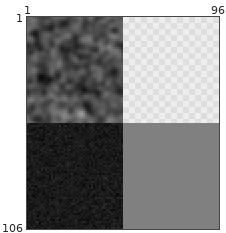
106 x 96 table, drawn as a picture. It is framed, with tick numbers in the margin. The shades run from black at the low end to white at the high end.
The table splits into 2 rows of 2 panels. Panel 1,1: low, blotchy. Panel 1,2: very high, checkered, faint in contrast. Panel 2,1: very low, fine-grained, faint in contrast. Panel 2,2: middling, flat.
